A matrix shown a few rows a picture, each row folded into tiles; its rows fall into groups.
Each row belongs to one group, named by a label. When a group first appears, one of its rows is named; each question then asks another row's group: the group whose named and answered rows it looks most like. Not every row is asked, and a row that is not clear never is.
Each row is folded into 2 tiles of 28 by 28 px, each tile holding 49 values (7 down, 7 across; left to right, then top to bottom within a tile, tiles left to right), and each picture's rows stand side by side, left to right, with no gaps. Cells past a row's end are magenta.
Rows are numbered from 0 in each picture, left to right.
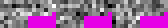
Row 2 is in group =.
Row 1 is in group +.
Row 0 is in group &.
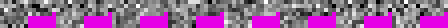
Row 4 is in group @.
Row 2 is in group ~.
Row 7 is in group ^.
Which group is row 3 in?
=
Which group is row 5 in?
+
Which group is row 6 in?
^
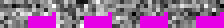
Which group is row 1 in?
@
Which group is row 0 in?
&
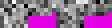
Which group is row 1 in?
=
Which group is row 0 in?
^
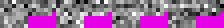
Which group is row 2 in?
&
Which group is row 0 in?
^
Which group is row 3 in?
+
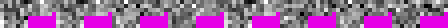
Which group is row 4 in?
@
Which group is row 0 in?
@
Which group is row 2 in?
^
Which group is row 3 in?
~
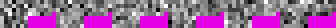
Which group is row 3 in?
=
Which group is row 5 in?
=
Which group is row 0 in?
~
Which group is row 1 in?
^
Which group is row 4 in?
@
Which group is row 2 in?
&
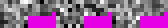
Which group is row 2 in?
=
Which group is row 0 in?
=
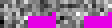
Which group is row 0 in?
=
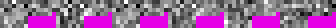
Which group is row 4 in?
@
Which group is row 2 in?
^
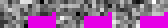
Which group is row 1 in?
+
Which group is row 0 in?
=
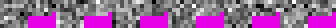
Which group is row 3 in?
~
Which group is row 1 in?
@
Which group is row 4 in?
~
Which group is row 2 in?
=
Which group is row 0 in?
+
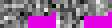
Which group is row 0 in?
+
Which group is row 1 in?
@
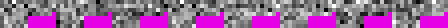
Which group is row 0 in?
^
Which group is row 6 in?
=
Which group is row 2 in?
+
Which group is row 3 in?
^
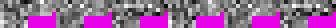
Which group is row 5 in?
+
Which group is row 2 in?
+
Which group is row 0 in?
@
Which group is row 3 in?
@
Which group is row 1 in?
~
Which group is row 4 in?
~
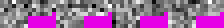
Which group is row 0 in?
^
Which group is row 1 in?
&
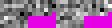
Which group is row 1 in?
&
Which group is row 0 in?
+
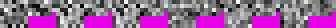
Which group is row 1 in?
^
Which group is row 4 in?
^
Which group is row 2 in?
^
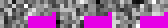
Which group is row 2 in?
@
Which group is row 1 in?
=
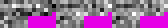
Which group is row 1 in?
&
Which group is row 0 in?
+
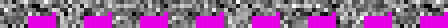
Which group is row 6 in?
=
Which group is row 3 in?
+
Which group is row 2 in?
+
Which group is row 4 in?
^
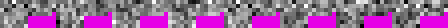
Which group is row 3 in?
@
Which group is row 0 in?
^
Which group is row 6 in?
=
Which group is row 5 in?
~
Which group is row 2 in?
@
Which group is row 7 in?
~
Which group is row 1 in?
=
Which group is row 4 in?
^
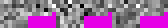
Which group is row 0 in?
&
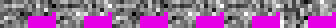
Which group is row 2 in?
+
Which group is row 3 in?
&
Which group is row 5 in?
@
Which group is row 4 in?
&
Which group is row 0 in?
+
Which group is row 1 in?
&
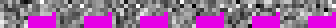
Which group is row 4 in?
~
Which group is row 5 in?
&
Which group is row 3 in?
^
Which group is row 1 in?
~
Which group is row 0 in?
@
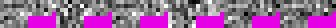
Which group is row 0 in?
&
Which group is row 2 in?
&
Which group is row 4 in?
+
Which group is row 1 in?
~
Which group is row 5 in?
+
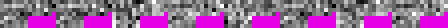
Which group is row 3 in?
&
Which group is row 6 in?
@
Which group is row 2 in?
@
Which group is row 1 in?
+
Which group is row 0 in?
+
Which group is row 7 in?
&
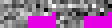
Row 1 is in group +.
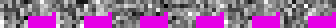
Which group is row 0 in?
@
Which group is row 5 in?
~
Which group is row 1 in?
@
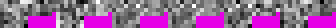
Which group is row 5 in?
=
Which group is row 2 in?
~
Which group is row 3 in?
~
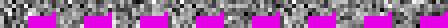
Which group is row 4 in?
+
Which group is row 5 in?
^
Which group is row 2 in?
@
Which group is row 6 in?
&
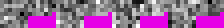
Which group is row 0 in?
+
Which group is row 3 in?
=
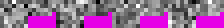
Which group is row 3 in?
@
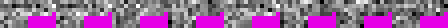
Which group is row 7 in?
+
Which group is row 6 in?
=
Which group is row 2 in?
~
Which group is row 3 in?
=
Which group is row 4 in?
&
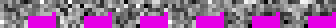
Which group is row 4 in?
=
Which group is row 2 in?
~
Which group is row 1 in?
^
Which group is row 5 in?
=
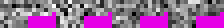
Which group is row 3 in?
=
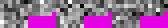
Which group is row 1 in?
^
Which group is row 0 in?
@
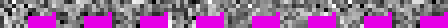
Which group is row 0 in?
^
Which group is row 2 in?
=
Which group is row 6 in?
^
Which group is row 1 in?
=
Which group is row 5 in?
&
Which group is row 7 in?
=
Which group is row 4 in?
~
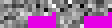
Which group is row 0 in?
&
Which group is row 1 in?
^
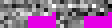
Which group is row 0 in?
&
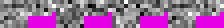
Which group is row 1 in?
~
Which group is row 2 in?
^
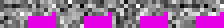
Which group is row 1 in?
^
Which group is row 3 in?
&
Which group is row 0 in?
&
